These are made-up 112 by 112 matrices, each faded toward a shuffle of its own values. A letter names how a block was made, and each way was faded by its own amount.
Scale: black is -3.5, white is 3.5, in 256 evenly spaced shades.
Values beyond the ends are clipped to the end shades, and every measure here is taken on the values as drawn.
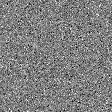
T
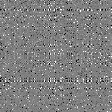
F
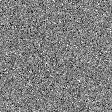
T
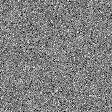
T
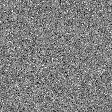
T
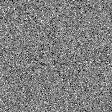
T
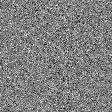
T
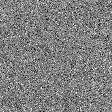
T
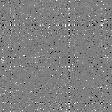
F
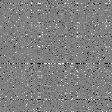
F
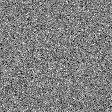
T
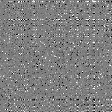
F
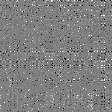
F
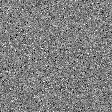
T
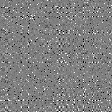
F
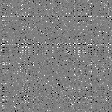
F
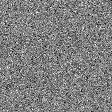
T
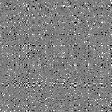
F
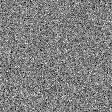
T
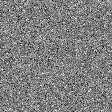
T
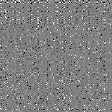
F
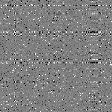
F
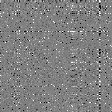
F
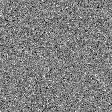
T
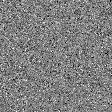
T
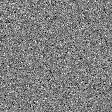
T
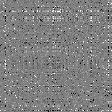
F
